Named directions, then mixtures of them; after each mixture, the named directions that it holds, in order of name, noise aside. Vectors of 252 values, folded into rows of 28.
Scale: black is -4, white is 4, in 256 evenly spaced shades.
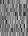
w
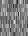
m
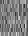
w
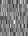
m, w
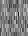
m, w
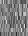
w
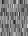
m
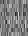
m, w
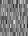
m, w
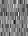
m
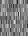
m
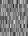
m, w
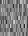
m, w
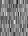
m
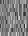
w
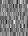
m, w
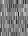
m, w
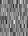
m, w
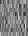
w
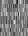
m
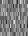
m, w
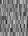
m, w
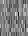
m, w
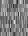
m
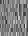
w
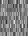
m, w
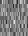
m, w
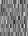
m, w
